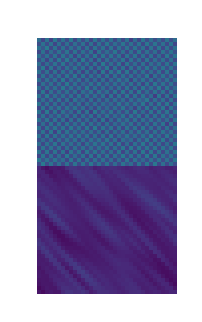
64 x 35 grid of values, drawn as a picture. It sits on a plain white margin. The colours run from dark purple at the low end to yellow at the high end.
It is made of 2 by 1 panels. Panel 1,1: low, checkered. Panel 2,1: very low, slanting down to the right, faint in contrast.
